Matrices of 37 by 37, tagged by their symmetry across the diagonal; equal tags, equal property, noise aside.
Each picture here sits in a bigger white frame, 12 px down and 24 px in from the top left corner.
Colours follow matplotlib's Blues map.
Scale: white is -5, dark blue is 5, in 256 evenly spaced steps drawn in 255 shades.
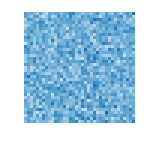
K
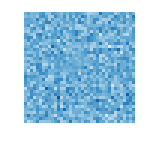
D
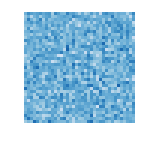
D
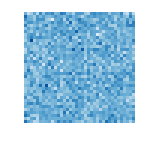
D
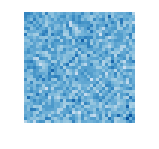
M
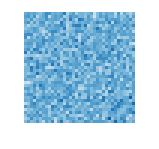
M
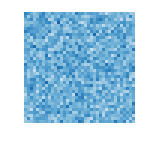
M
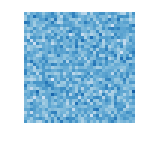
K
